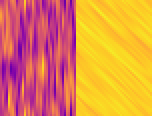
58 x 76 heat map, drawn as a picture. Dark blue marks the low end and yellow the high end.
It is made of 1 by 2 panels. Panel 1,1: middling, streaked downward, strong in contrast. Panel 1,2: very high, slanting down to the right, faint in contrast.
